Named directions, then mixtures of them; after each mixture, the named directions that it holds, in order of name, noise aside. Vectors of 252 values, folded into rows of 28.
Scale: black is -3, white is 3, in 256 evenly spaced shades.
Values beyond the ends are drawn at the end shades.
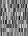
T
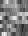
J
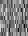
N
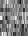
J, N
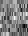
J, N, T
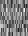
N, T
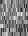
J, N, T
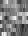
J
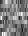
J, T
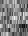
J, N, T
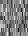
N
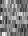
J, T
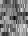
J, N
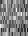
J, N, T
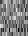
J, N, T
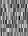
T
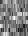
J, N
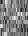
J, N, T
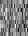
N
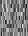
N, T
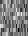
J, N, T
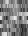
J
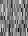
N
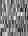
J, N, T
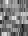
J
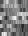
J
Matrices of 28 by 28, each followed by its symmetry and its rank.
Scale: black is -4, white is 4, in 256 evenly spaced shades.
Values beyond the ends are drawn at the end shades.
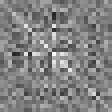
symmetric, rank five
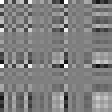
symmetric, rank one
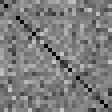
symmetric, full rank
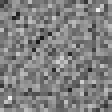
symmetric, full rank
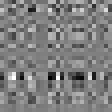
neither, rank two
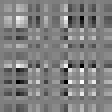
symmetric, rank one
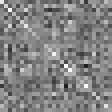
symmetric, rank five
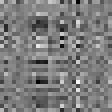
neither, rank three
